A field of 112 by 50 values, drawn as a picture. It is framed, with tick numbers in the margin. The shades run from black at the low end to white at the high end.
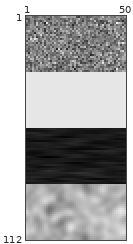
It is made of 4 by 1 panels. Panel 1,1: middling, fine-grained, strong in contrast. Panel 2,1: very high, flat. Panel 3,1: very low, streaked across, faint in contrast. Panel 4,1: high, blotchy.
